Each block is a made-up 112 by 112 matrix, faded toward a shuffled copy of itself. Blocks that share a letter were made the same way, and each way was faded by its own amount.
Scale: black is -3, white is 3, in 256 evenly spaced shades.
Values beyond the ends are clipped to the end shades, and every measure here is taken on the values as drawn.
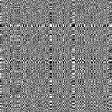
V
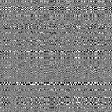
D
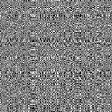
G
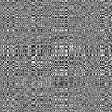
V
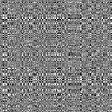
V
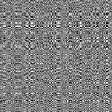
V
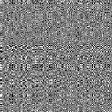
G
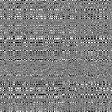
D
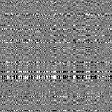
D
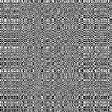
V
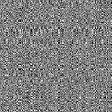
G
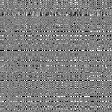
D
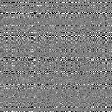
D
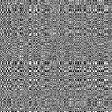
V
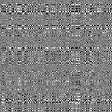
D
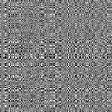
V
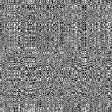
G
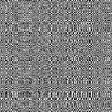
V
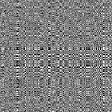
V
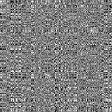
G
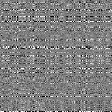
D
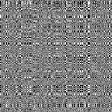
V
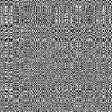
V
